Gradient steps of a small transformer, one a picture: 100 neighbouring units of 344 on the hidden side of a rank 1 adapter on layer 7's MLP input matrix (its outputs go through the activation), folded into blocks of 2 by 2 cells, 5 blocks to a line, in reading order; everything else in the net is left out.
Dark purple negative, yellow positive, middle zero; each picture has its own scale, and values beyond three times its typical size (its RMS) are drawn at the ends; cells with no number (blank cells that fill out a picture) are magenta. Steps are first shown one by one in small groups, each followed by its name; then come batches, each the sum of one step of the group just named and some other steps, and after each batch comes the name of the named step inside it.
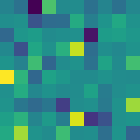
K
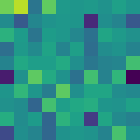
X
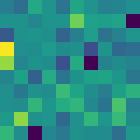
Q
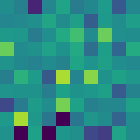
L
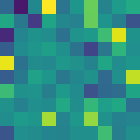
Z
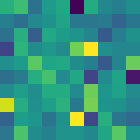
X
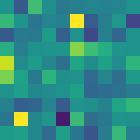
K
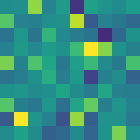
X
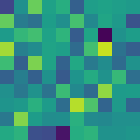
Q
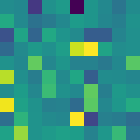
K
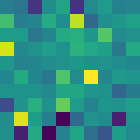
L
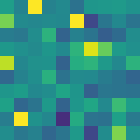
X
